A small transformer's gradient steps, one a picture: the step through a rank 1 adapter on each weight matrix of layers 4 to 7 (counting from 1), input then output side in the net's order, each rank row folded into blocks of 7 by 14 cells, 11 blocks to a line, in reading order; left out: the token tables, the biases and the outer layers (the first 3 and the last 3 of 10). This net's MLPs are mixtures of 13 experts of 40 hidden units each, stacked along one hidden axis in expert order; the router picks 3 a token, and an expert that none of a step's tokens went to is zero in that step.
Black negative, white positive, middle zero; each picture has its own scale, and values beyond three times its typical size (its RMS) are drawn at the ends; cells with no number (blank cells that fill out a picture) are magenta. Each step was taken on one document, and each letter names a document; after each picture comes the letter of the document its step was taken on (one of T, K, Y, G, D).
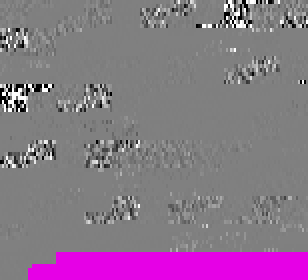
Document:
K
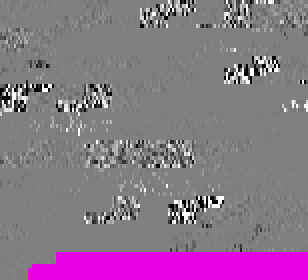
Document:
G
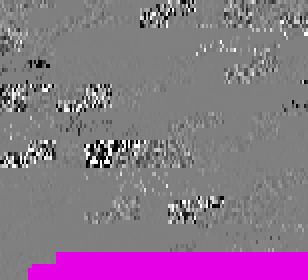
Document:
G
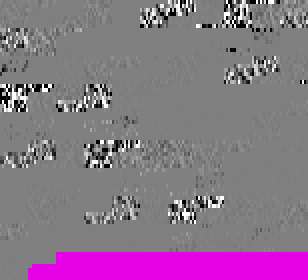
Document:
K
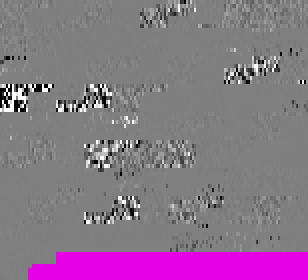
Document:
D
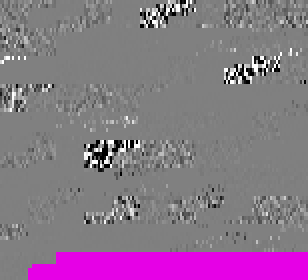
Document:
D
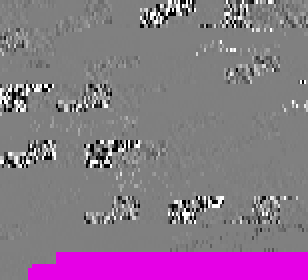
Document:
G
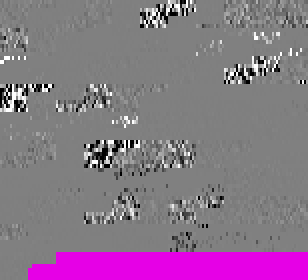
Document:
D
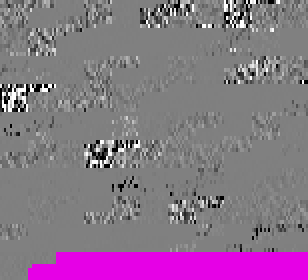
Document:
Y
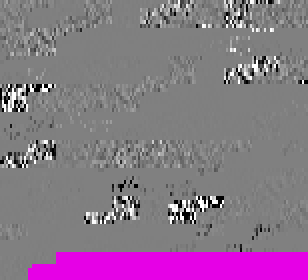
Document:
Y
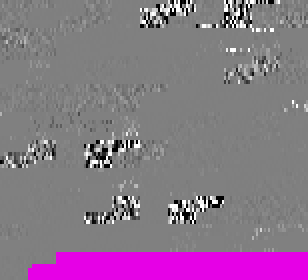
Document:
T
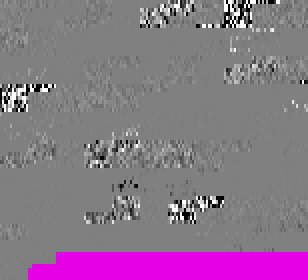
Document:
Y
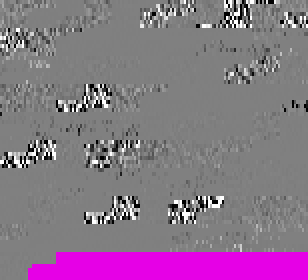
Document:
G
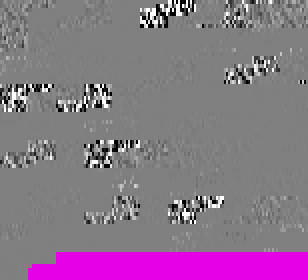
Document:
K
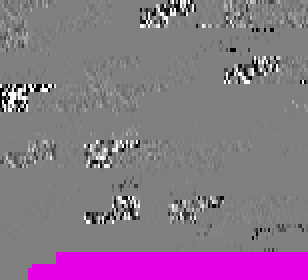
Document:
Y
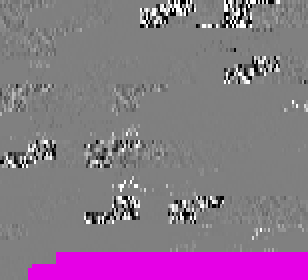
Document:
T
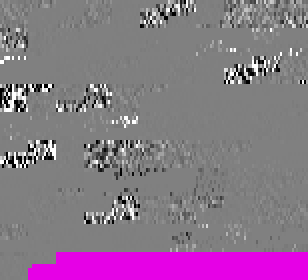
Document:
D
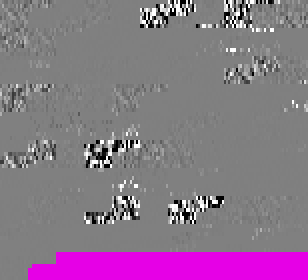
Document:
T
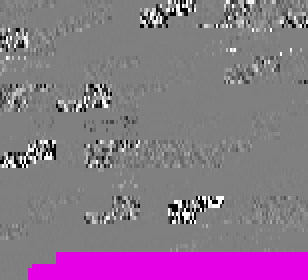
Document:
K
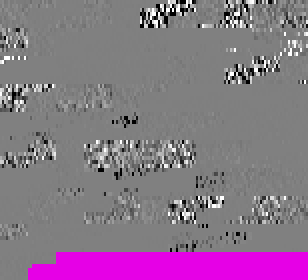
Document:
D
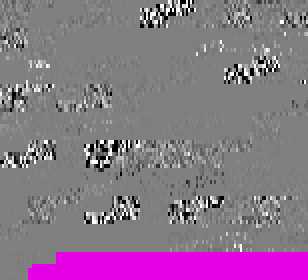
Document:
G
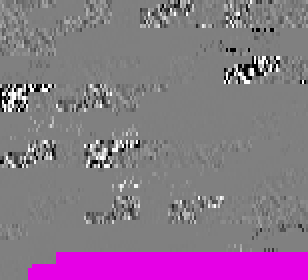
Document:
Y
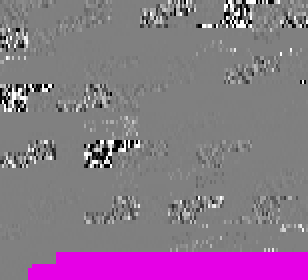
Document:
K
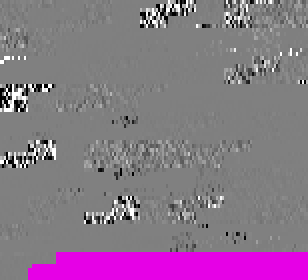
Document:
D
